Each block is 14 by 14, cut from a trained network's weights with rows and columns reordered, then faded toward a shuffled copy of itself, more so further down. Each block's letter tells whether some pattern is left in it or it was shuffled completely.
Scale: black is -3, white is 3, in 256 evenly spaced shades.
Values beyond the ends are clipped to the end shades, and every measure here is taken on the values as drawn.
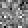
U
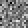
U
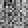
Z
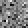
U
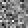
U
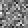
U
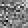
Z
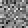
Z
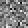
U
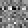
Z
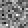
U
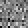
Z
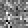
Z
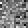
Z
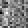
Z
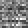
Z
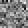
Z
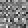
Z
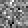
U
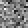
U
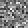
U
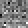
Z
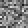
U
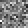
U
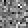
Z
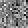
Z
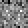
U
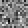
U
